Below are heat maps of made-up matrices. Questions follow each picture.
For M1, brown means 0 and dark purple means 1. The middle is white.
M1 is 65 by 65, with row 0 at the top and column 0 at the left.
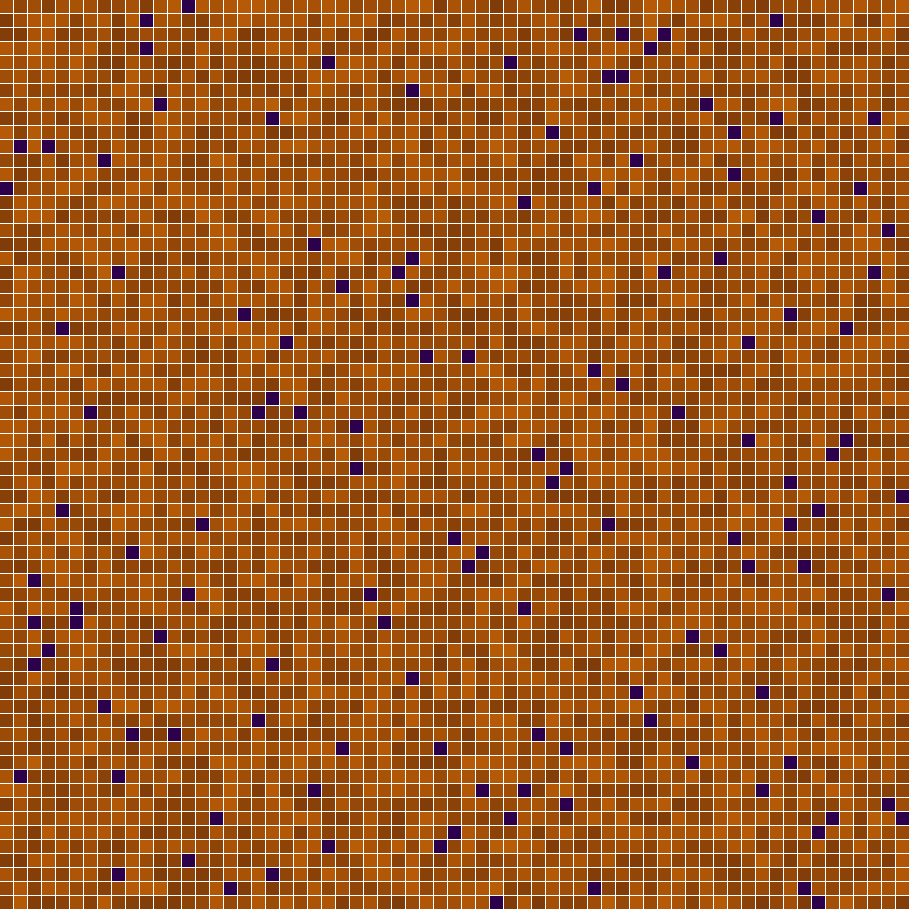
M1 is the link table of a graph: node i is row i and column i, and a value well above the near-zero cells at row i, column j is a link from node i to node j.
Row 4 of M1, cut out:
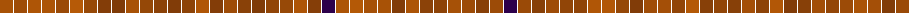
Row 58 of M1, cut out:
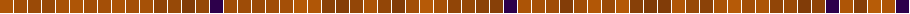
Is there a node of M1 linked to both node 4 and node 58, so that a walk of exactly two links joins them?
yes
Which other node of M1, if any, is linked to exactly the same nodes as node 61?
node 0
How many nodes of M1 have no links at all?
0
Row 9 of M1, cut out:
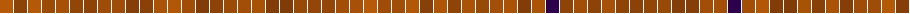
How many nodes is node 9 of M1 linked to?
2
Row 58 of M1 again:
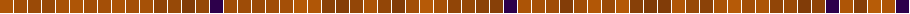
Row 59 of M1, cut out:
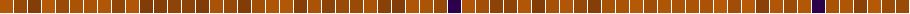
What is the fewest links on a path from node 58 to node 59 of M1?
1
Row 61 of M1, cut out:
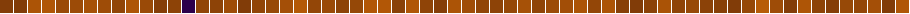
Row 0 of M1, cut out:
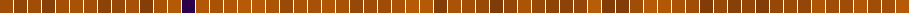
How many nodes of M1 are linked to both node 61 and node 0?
1
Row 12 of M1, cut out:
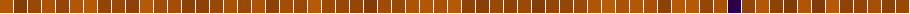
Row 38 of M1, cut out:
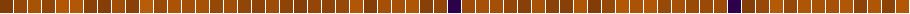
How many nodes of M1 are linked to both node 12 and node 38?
1
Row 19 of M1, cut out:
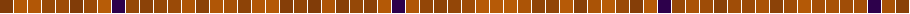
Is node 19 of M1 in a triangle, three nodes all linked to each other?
yes
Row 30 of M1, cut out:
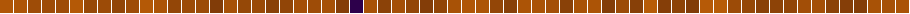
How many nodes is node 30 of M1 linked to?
1
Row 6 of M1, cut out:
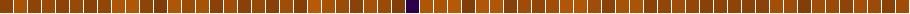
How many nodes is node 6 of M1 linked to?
1
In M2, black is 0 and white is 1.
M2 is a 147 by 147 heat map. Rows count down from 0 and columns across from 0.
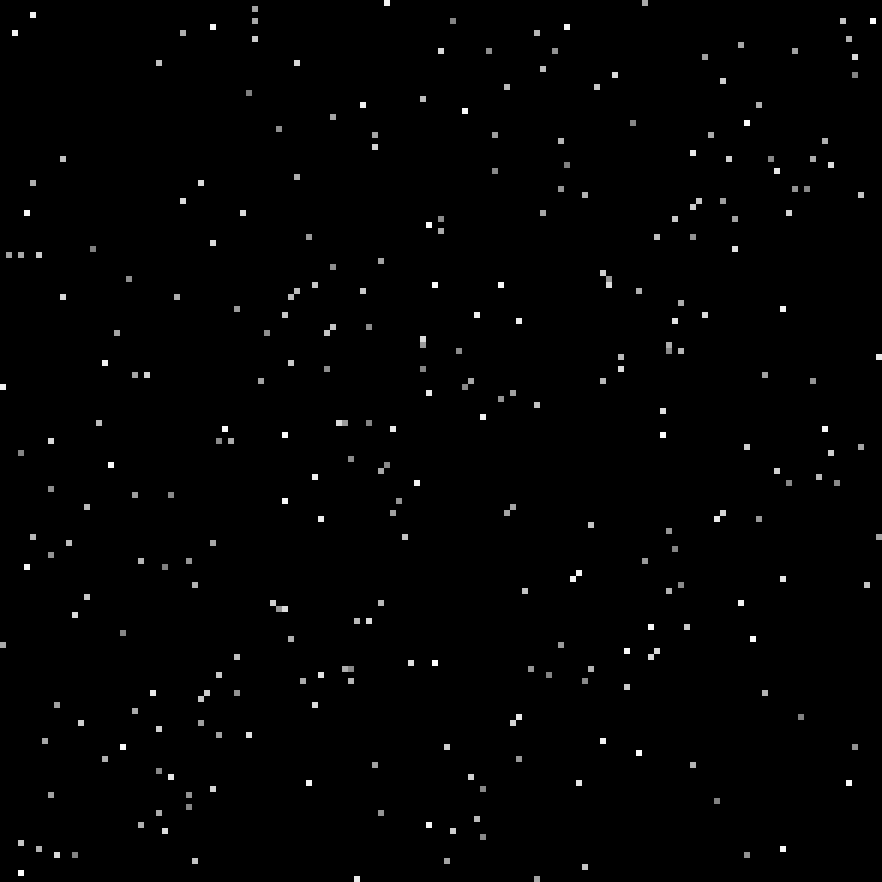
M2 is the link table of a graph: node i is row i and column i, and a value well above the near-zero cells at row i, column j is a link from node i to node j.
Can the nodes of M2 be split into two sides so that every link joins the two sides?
yes
